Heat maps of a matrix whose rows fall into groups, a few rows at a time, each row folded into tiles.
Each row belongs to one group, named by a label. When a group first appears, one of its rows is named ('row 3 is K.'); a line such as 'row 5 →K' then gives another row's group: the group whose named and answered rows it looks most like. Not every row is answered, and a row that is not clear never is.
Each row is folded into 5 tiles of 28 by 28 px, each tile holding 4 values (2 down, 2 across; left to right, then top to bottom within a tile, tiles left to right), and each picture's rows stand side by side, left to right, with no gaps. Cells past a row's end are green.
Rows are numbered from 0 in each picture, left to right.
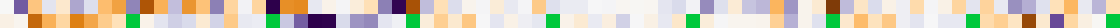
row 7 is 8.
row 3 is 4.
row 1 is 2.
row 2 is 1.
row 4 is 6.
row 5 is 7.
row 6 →4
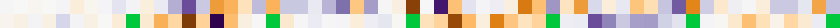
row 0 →6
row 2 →7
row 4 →1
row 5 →4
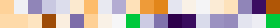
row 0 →8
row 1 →1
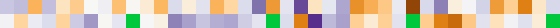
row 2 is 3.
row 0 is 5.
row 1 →1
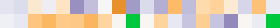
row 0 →4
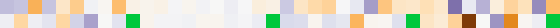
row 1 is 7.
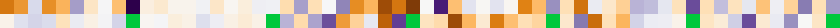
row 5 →5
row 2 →3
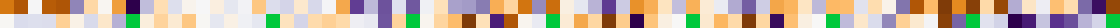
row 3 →8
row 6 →3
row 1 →4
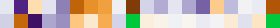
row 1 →7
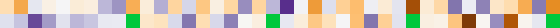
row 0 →1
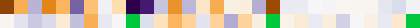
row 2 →6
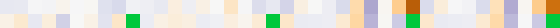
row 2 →7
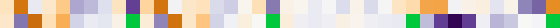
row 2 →7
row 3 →1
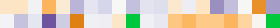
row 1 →4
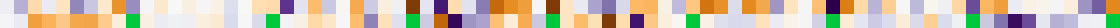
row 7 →1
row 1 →7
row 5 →2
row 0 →4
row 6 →2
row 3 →3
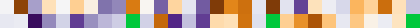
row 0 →1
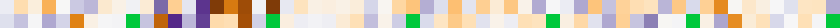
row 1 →3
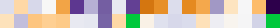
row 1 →2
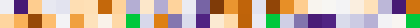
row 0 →4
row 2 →1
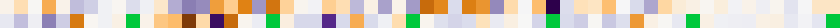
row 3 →2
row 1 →8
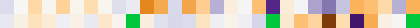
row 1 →2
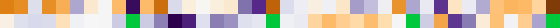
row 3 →3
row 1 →1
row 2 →4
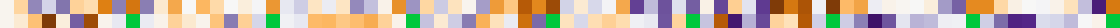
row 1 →7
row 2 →4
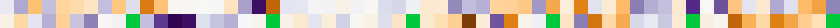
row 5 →4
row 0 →5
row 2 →6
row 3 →8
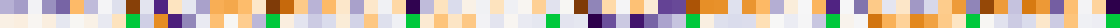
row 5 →2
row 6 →4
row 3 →4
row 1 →3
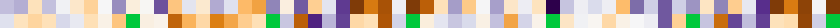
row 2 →3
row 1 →4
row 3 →2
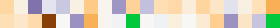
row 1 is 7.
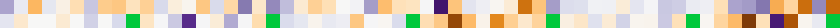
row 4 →6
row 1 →5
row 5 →8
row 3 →4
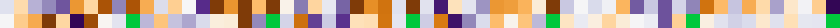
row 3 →3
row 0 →8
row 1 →3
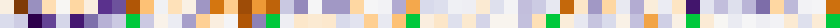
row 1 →3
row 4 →2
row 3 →6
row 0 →1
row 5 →7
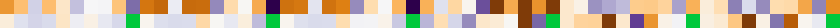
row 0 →2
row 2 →2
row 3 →3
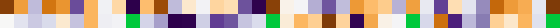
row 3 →3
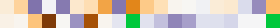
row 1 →1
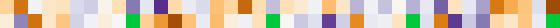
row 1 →4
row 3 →3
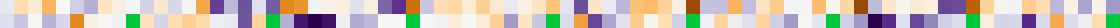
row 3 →7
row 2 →1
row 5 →5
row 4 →3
